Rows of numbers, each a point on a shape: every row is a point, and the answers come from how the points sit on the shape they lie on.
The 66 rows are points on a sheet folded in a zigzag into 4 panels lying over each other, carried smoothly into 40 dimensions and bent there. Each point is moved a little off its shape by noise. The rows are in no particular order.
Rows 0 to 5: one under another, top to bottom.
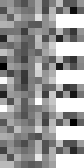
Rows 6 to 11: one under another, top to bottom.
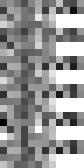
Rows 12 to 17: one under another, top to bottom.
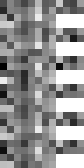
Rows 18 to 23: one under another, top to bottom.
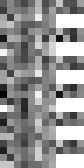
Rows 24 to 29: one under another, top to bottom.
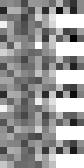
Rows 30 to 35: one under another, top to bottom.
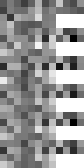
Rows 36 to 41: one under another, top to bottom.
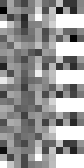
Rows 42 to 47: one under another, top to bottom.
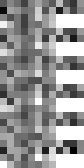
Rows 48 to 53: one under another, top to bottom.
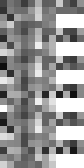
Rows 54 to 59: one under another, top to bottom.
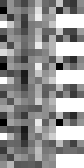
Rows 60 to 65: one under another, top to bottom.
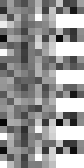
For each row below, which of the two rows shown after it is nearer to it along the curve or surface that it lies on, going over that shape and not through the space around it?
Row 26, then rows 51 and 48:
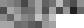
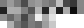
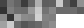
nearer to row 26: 48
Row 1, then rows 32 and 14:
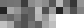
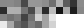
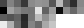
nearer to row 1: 14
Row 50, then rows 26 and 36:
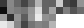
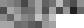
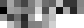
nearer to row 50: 36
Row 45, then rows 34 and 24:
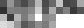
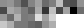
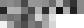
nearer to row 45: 34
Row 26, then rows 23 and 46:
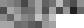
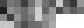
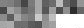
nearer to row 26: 46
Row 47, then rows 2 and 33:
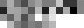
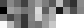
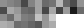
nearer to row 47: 33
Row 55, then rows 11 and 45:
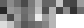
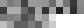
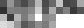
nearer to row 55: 45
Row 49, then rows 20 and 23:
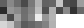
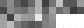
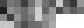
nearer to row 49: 20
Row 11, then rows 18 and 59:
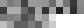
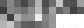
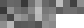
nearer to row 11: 59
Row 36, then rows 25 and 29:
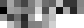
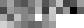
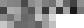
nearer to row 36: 25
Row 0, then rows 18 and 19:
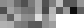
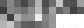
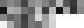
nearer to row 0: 18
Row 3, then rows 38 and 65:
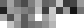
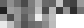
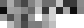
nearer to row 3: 65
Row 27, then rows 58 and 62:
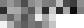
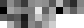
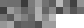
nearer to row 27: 58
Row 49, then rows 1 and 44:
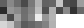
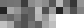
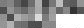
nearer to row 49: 44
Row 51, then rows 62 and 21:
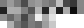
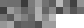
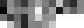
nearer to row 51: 21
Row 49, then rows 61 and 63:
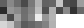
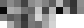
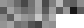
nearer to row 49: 63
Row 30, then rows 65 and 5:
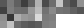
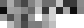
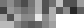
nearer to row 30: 5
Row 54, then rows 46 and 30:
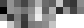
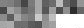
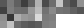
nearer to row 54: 30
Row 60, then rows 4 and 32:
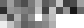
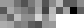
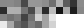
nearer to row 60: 4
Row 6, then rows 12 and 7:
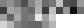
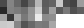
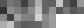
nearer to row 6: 12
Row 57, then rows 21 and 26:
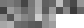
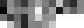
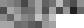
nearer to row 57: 26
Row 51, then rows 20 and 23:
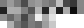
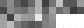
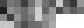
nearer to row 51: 20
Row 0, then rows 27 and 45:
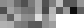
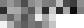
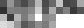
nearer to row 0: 27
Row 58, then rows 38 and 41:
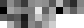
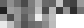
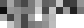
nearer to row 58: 38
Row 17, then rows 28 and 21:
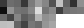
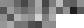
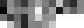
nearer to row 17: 21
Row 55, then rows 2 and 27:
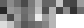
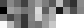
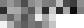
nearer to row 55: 27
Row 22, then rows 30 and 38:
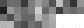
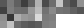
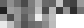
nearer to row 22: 30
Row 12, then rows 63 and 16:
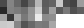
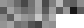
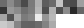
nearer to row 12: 16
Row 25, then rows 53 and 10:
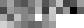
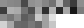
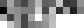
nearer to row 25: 10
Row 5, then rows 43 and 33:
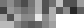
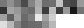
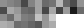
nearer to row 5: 43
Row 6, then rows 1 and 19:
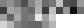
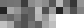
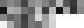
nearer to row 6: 19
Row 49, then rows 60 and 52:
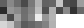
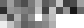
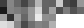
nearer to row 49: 52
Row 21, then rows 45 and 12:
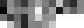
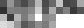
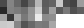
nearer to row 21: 12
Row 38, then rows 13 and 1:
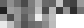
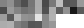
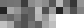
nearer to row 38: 13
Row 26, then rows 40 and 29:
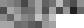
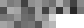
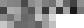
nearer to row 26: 29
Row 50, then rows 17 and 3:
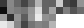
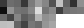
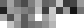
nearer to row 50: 3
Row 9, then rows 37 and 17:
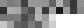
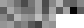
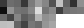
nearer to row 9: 17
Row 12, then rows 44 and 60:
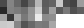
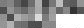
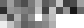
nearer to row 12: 44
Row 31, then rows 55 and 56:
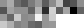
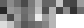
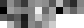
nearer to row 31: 55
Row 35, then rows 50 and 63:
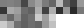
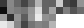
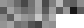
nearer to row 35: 63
